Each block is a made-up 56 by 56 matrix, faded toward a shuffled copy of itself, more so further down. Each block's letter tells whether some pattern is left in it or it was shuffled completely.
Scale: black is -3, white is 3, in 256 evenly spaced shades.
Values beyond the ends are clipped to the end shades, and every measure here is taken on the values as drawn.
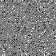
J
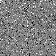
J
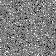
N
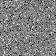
N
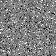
J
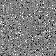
J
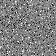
N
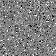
J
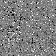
J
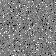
N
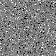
J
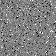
N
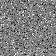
N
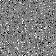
J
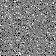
J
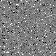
J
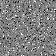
J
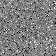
N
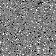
J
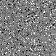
J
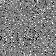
J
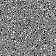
J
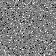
J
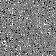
J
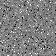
N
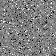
N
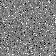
N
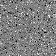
J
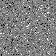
J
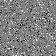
N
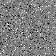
J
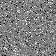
N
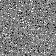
J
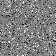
J
